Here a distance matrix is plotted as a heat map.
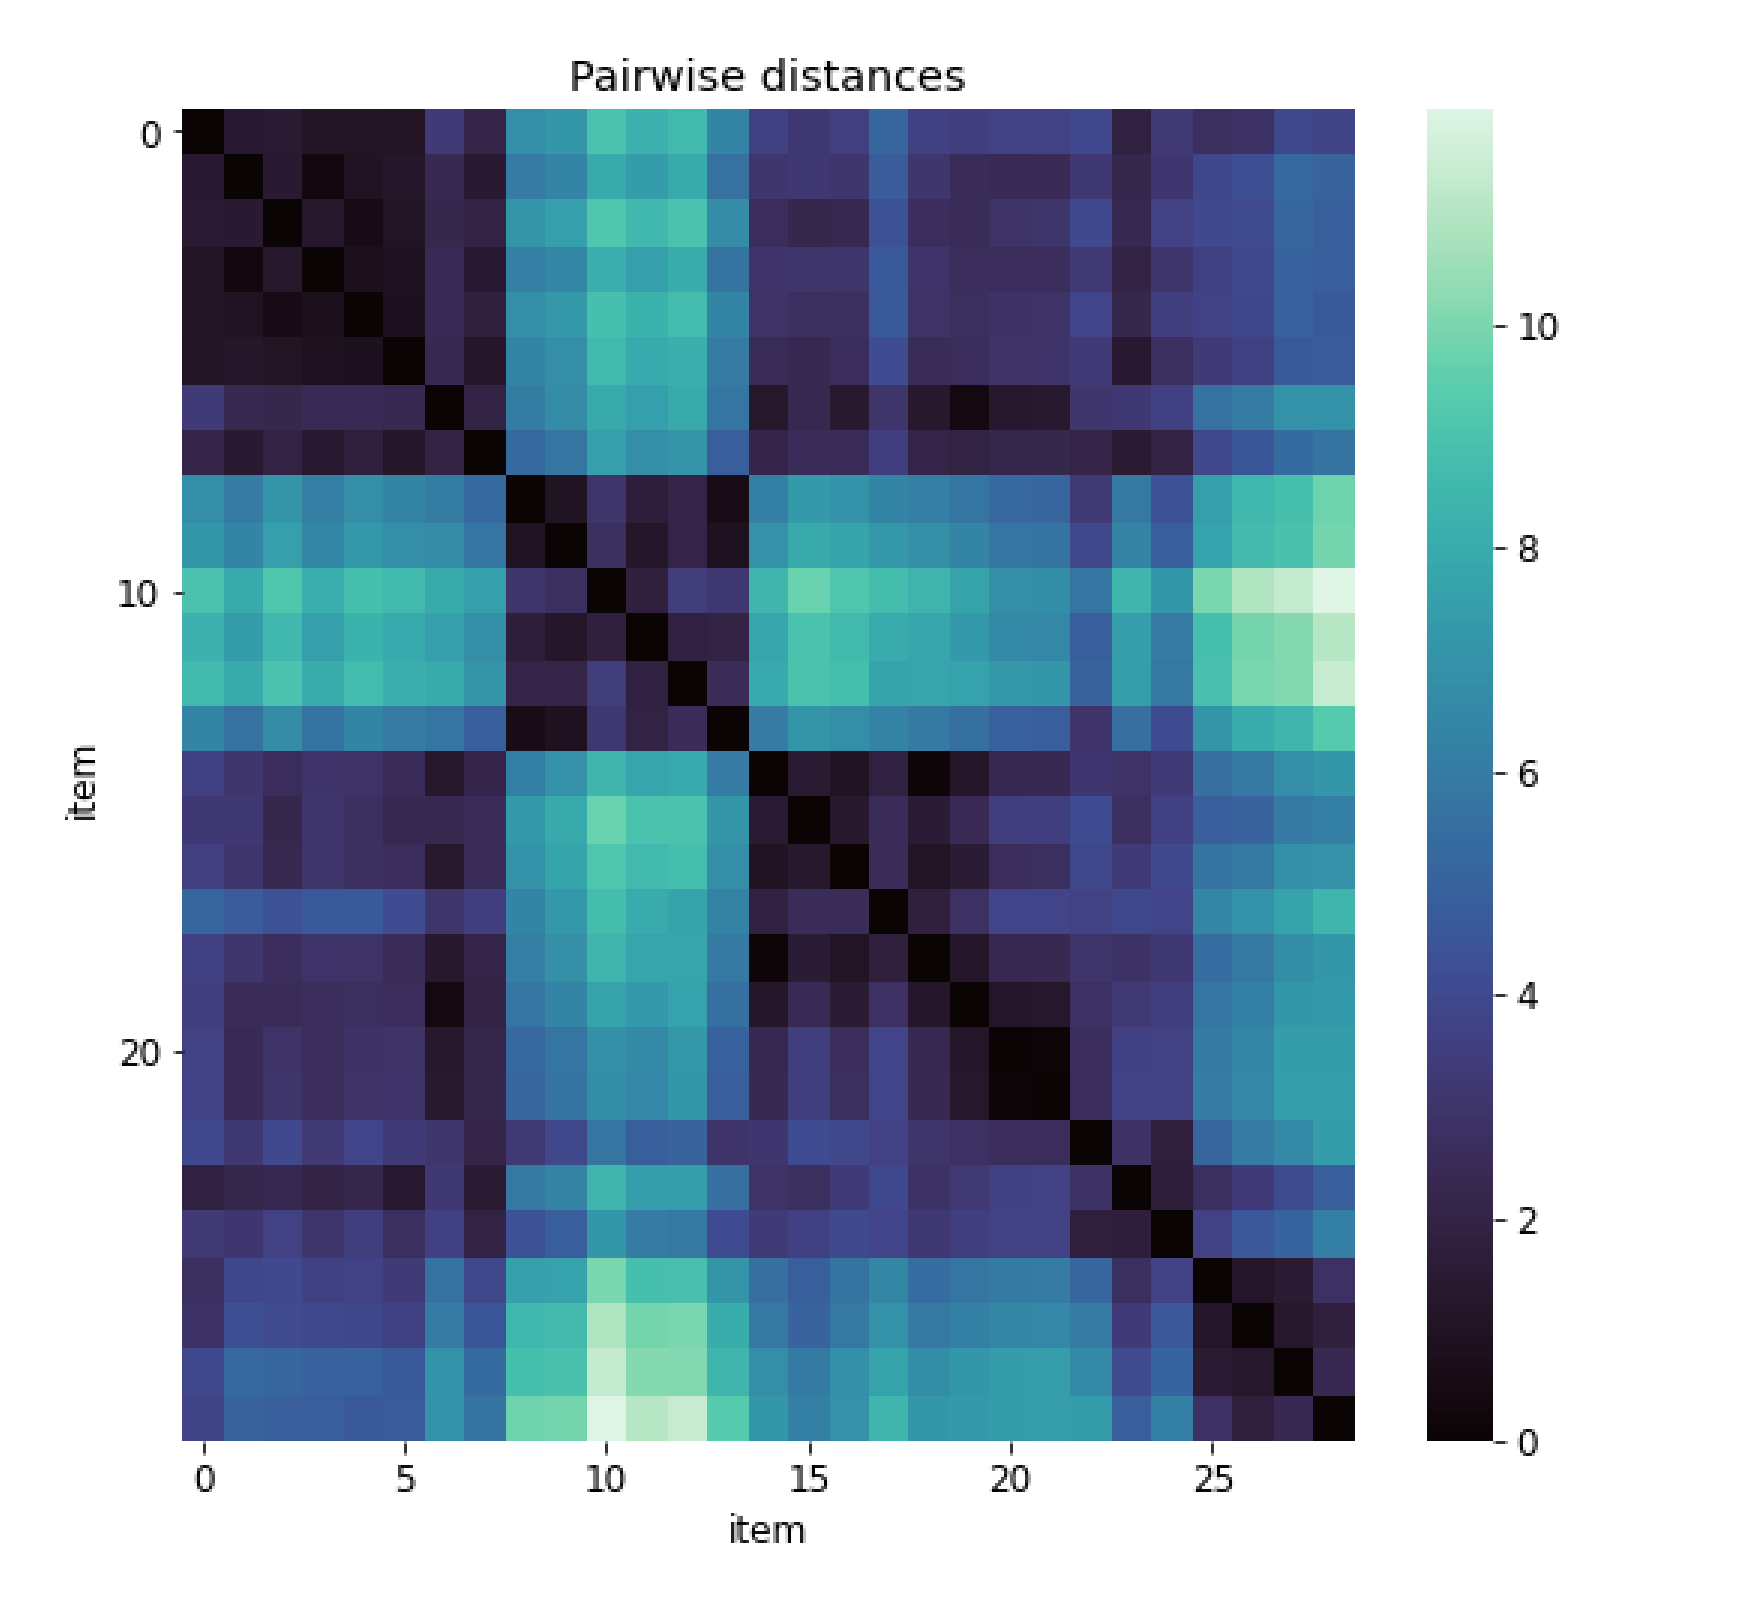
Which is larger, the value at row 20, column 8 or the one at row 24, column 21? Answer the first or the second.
the first
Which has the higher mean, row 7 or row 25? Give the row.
25
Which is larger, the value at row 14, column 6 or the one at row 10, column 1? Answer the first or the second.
the second
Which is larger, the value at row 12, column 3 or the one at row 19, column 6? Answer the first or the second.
the first
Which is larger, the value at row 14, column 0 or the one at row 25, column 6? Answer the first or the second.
the second
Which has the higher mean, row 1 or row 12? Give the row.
12
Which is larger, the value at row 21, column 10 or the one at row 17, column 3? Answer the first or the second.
the first
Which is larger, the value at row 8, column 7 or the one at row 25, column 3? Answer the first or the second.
the first
